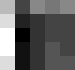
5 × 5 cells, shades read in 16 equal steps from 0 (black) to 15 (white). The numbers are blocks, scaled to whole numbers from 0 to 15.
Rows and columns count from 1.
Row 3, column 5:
4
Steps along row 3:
down up up same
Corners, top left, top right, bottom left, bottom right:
11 8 13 5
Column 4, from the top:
7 4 4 5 5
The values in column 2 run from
0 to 4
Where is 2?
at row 2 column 2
